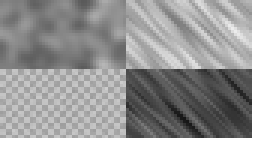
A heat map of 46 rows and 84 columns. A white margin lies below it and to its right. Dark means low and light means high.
It is made of 2 by 2 panels. Panel 1,1: middling, blotchy. Panel 1,2: high, slanting down to the right. Panel 2,1: high, checkered. Panel 2,2: low, slanting down to the right.
